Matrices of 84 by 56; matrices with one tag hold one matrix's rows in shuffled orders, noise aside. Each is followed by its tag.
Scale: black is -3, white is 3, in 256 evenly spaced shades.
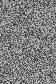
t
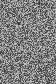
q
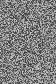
t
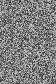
q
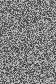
t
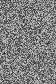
t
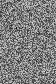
q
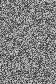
q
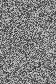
t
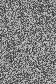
q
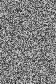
q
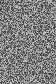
q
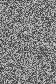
q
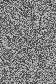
t
